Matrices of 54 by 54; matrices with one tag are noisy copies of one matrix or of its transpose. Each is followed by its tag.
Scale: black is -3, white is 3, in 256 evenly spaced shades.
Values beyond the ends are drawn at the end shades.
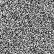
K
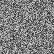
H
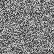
H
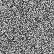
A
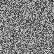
H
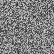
K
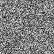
K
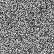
A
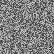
H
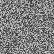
K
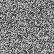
A
